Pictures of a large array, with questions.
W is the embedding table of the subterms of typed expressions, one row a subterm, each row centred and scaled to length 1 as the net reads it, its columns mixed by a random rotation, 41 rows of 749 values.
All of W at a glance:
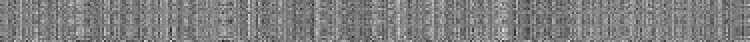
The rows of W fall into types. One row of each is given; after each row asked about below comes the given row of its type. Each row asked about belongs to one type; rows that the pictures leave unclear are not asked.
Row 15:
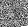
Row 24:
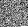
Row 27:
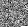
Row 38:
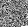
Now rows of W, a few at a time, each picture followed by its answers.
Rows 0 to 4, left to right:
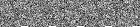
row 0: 15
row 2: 27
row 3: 15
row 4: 24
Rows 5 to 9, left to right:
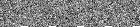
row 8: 27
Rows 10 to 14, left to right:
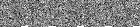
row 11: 24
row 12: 38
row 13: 24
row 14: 15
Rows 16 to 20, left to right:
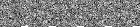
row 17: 27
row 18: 15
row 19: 27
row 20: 27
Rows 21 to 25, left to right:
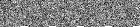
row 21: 24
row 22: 15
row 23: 27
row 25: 15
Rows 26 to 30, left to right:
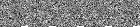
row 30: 38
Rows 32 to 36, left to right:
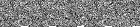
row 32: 27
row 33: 15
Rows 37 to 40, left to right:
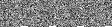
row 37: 27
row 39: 15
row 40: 24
